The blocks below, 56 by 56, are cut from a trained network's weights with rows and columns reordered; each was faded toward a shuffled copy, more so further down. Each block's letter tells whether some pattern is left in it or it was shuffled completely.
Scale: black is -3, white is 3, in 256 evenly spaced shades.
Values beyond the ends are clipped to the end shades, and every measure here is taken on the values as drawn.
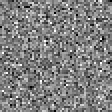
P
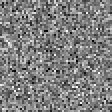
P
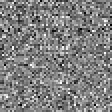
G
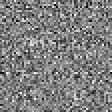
G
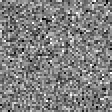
P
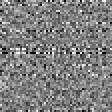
G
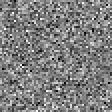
P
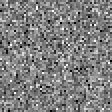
P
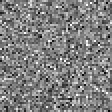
P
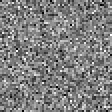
P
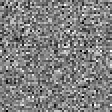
G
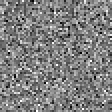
P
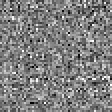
G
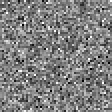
P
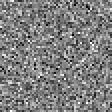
P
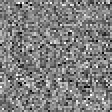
G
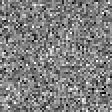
P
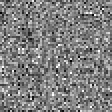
G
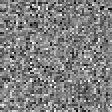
G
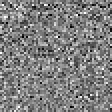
G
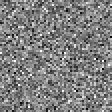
P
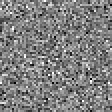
P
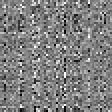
G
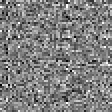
G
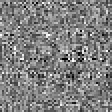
G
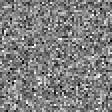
P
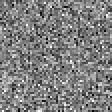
P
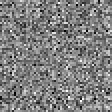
G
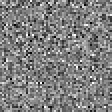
G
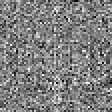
G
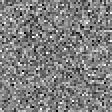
P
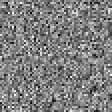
G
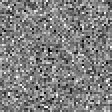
P
